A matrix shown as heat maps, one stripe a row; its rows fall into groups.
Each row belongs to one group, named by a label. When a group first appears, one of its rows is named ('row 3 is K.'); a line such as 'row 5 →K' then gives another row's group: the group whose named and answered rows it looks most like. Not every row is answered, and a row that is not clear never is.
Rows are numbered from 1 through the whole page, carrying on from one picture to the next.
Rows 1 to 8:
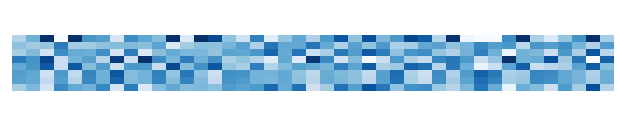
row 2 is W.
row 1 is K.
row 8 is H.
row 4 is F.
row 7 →W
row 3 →H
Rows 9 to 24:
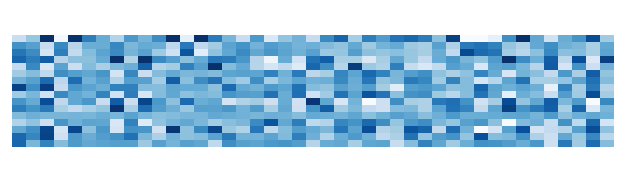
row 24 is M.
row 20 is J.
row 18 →F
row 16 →M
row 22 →K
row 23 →M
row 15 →K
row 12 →F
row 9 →K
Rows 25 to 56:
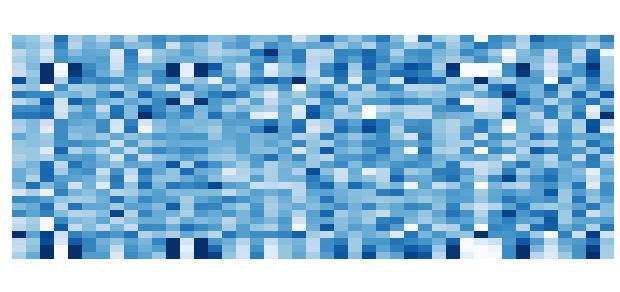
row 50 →F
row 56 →K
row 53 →M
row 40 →H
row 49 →K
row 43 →K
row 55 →K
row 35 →F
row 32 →J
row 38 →H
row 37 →H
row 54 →K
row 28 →H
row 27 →H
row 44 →F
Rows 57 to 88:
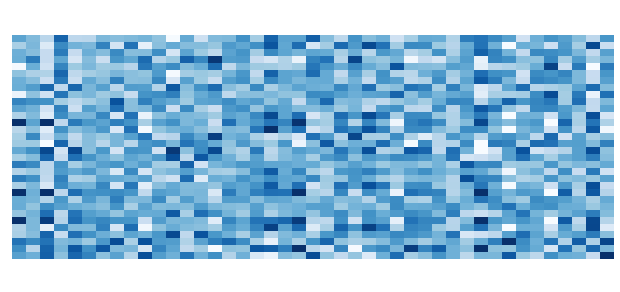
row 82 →K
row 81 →F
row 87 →M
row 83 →M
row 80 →W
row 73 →K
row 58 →H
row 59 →W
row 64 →K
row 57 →W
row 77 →W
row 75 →W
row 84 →H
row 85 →K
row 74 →K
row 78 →H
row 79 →M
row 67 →W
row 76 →H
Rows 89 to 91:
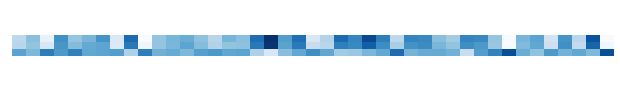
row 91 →F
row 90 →H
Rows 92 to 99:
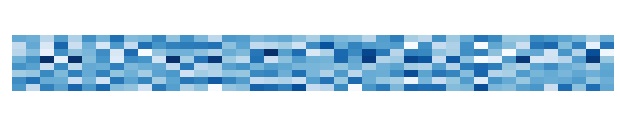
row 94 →H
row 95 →K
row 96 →W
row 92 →W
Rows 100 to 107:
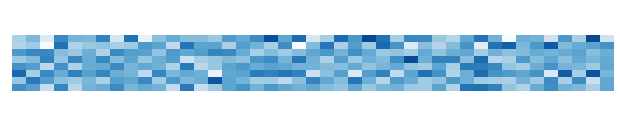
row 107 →W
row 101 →J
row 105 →M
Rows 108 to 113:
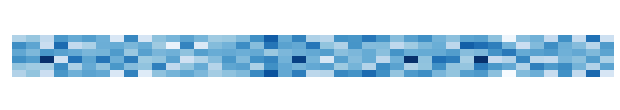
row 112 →W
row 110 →F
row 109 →W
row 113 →H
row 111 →M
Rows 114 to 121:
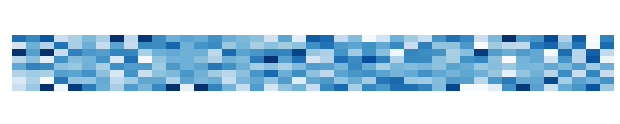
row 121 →K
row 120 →J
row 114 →F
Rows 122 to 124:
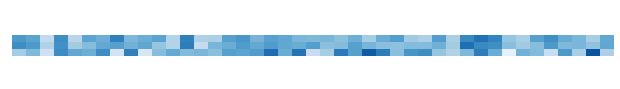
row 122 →W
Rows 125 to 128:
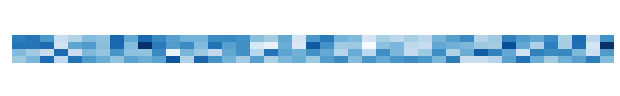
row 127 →W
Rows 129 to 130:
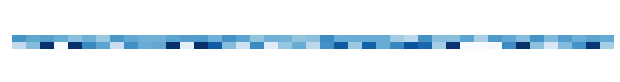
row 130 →K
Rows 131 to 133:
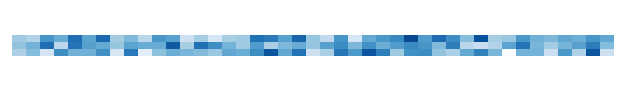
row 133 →H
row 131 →M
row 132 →K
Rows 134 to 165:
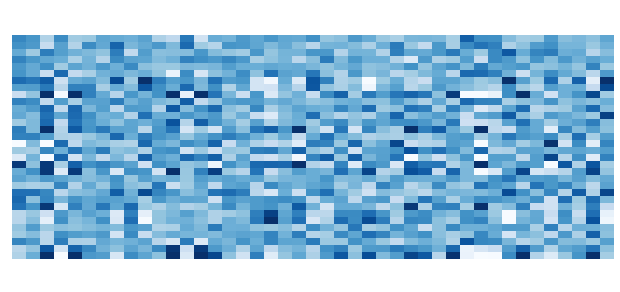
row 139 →W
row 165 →K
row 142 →K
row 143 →W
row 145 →F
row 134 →W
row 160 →H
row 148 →F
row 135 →W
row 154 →F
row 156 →F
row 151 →J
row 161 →J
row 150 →M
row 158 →M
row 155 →W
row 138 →M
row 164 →K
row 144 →K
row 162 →H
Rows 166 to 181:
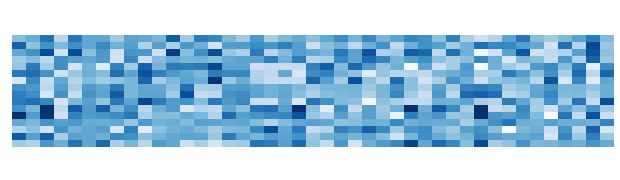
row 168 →K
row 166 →K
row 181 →M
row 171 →F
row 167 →M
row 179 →H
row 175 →F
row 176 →M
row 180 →M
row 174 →W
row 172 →J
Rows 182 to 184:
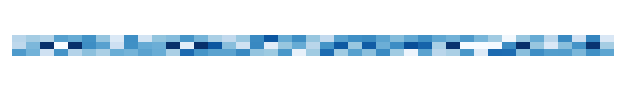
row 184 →J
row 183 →K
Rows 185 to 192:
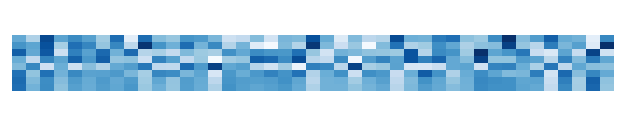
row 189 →J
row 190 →M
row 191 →M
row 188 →M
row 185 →F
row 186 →F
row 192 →M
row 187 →M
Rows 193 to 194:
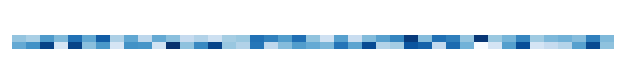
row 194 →K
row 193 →M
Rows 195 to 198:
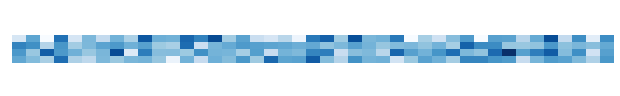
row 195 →J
